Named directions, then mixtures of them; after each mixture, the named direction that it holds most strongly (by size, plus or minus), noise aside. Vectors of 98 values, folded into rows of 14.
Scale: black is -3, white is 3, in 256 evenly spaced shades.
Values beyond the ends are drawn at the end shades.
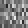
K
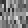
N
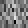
N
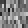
N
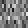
N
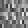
K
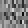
K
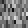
N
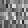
K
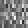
K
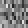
K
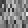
N
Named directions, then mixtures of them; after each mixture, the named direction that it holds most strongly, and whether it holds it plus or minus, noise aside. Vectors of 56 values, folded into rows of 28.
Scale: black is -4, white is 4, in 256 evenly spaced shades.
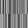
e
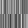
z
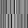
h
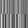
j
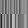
j, minus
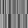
e, plus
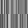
e, minus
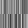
z, plus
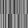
e, plus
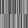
z, minus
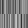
z, minus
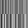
j, minus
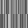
e, minus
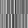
h, minus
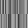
e, plus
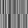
e, plus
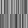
z, plus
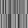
e, plus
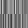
z, plus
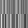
j, plus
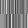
h, minus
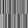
e, plus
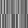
j, plus
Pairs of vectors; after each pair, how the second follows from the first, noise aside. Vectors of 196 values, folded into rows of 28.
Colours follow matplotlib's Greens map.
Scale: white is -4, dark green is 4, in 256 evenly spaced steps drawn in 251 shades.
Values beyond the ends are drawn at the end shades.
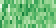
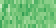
shrunk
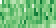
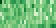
negated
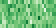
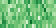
negated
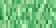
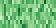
negated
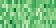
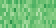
shrunk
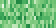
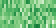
reversed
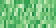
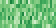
reversed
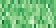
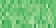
shrunk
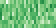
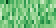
negated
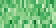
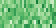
negated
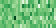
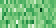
reversed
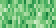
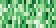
scaled up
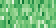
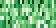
scaled up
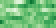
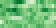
negated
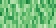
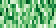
scaled up
